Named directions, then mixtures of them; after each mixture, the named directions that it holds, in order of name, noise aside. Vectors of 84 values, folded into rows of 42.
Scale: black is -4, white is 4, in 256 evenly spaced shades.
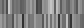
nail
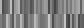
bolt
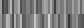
bolt, nail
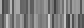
bolt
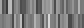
bolt, nail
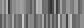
nail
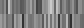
nail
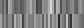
nail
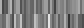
bolt, nail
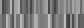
bolt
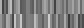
bolt, nail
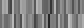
bolt, nail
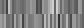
nail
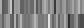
bolt, nail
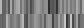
bolt, nail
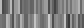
bolt
